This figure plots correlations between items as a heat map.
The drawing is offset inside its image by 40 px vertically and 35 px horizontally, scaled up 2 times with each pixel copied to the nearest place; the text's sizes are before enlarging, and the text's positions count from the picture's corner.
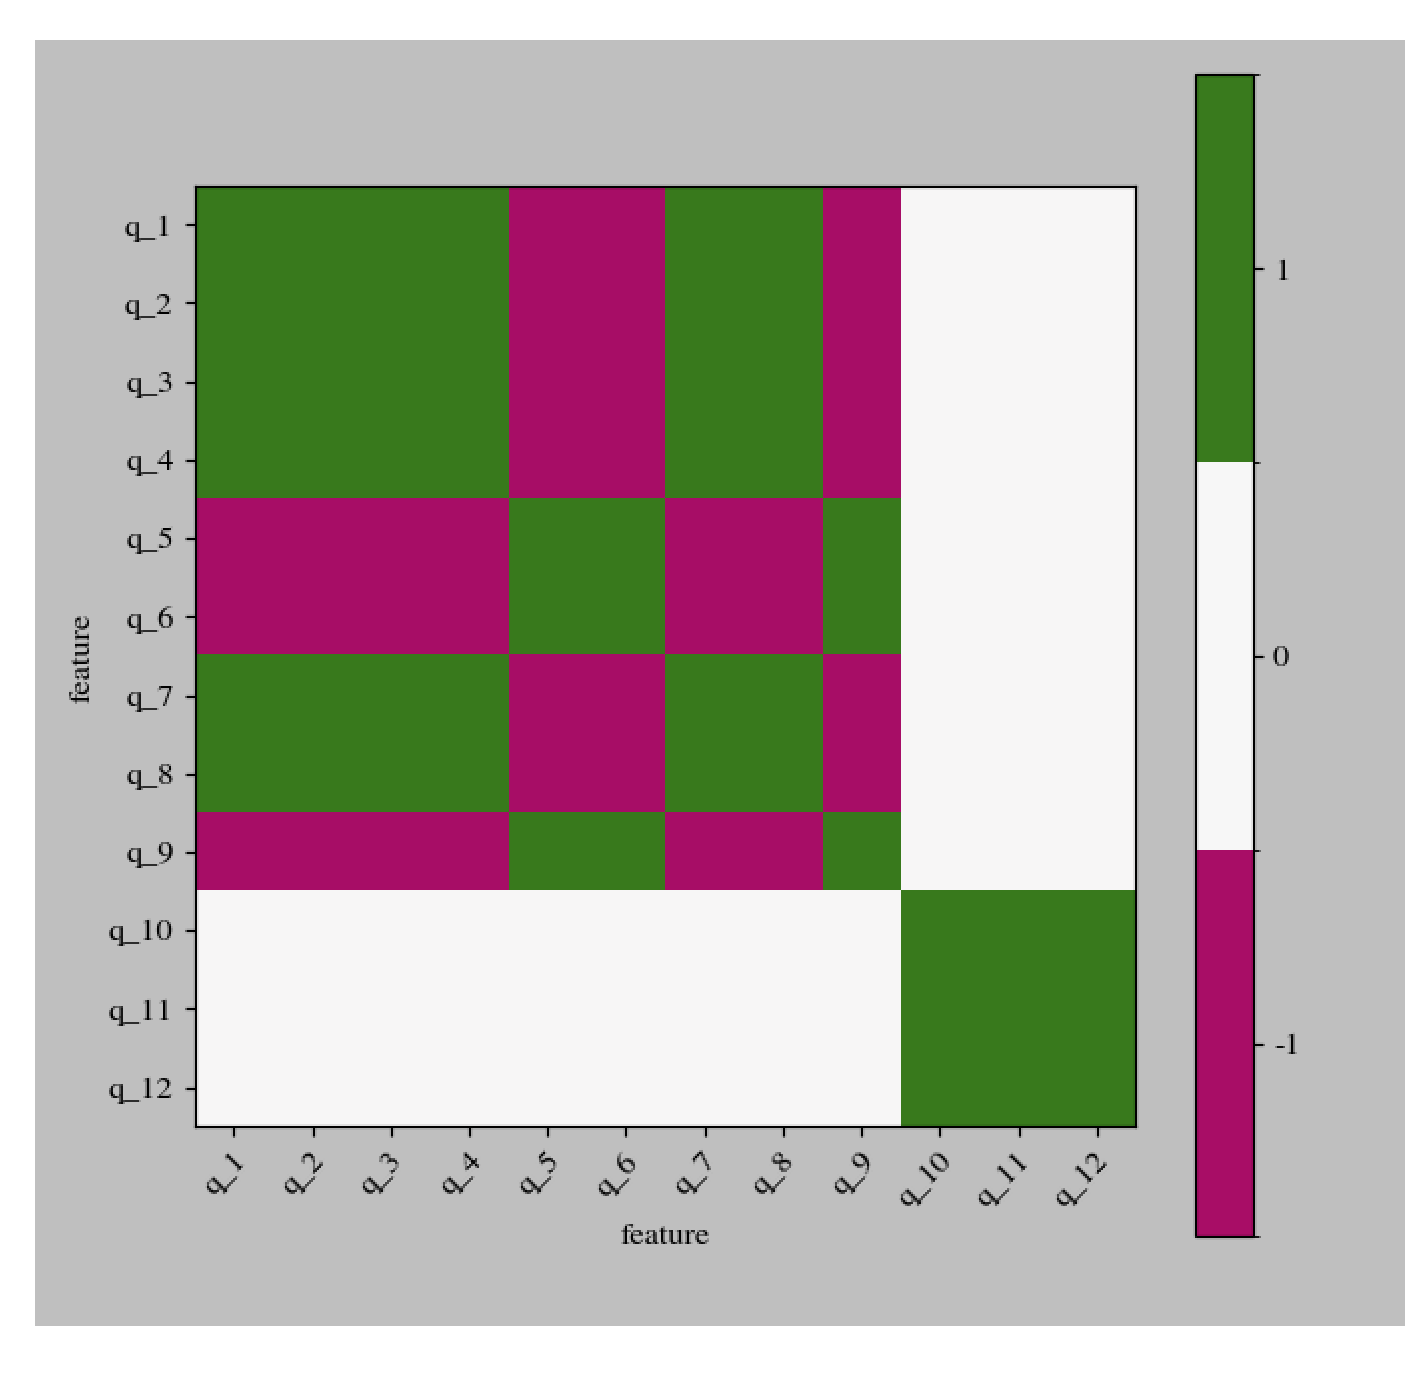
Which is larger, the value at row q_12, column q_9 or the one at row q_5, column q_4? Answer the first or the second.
the first
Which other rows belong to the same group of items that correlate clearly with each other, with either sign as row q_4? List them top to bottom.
q_1, q_2, q_3, q_5, q_6, q_7, q_8, q_9
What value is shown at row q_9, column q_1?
-1
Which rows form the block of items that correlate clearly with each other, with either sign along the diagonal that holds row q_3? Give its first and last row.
q_1 to q_9
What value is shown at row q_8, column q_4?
1
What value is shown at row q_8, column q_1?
1
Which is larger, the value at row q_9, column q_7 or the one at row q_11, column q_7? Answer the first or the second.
the second
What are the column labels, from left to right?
q_1, q_2, q_3, q_4, q_5, q_6, q_7, q_8, q_9, q_10, q_11, q_12
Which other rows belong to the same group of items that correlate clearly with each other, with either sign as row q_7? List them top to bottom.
q_1, q_2, q_3, q_4, q_5, q_6, q_8, q_9
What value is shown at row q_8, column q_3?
1
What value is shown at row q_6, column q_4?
-1
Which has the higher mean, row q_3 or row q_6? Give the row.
q_3
